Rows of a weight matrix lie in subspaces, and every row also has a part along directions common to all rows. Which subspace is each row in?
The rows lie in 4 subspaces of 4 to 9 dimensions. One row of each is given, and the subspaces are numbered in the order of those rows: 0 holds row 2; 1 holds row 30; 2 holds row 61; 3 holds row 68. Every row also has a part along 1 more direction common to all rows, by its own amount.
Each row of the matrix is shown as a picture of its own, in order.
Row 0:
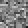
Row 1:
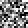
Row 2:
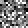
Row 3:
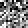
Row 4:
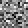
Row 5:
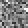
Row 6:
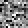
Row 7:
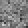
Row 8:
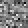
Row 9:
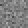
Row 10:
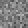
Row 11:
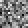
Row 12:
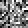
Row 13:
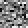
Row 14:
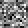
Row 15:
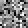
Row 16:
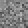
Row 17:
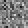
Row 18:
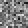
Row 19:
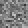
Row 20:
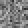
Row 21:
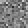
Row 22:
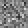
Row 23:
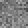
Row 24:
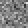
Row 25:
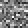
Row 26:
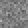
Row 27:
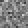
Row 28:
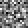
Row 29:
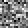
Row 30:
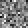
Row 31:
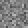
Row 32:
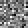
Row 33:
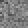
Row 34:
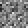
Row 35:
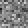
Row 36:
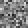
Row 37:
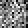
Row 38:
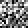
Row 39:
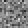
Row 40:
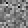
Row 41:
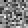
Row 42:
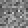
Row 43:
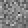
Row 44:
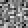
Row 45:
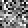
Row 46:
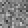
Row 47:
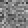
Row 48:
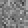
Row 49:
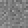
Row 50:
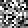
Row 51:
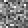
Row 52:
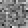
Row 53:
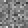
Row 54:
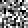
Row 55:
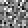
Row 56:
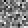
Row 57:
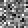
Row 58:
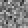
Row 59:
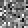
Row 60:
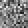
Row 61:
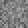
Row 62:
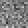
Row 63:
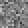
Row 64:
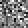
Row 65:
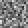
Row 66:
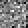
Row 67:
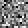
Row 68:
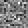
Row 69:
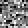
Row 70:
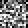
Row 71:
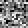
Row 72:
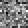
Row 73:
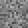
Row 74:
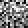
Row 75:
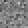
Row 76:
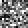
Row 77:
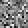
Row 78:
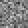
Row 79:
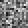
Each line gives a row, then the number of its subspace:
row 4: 3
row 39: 3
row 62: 0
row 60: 3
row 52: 1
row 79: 0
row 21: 3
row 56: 3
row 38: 0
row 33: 1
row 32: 2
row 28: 3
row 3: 2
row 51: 3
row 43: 1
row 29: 3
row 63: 0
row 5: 0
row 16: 0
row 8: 1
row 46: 0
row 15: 0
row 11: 2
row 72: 1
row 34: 0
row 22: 0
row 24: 0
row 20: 2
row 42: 0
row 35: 3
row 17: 0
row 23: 0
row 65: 0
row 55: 3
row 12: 2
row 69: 1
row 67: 0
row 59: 2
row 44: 2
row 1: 1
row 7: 3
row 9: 1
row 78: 0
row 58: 3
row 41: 1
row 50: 1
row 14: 0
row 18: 0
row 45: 1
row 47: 1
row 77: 0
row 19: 1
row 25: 1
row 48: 3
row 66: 1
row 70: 1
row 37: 1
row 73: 1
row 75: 3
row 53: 0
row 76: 3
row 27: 2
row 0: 3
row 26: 3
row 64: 3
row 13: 1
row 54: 3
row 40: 3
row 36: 1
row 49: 2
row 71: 0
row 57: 2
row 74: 2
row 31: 1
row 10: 2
